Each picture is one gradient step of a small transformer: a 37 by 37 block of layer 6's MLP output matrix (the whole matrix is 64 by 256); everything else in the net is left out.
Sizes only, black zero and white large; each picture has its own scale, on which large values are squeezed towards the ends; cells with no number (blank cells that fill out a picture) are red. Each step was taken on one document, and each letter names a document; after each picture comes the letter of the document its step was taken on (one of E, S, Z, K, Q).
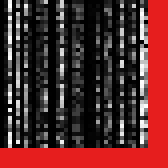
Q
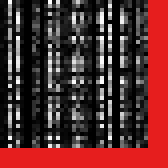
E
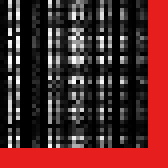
E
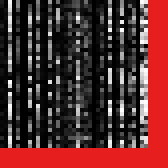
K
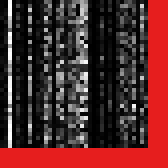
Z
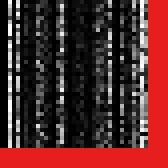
Q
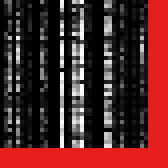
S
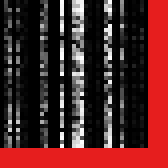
S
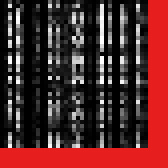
E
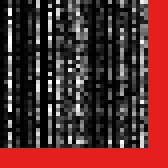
K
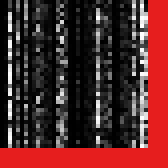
Q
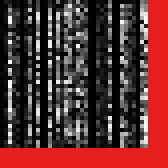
K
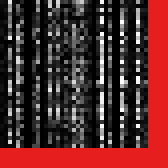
E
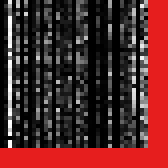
K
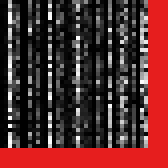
K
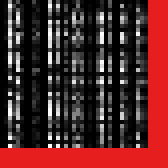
E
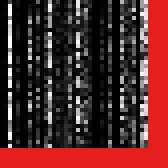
K
